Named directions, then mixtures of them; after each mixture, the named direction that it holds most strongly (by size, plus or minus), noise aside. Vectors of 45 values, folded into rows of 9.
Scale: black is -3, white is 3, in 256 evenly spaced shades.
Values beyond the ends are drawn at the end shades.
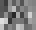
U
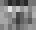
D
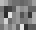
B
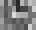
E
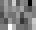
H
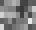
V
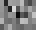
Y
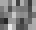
H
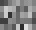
B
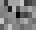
Y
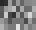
U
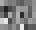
B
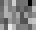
H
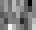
H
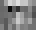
D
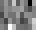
H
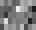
V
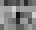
D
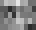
D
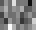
H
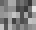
V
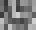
E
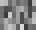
B
